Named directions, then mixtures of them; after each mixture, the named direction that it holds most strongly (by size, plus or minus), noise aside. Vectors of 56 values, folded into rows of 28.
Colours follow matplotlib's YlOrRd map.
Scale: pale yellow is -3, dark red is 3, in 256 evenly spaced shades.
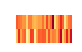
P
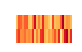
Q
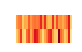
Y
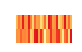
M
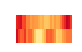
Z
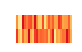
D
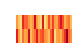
D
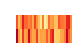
D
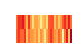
M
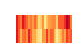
Z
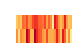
P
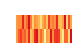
M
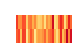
P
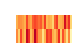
P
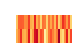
M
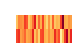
Q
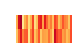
D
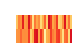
M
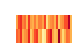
Y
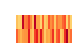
D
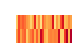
Q
